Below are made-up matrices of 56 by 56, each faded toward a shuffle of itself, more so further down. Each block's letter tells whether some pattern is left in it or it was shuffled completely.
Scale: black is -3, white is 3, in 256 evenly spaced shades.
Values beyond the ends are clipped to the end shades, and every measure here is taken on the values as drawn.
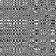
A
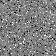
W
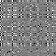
A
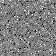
W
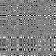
A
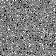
W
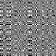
A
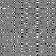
A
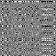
A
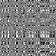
A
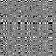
A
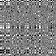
A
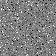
W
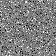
W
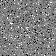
W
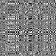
A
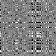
A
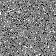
W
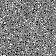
W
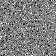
W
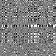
A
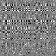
A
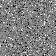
W
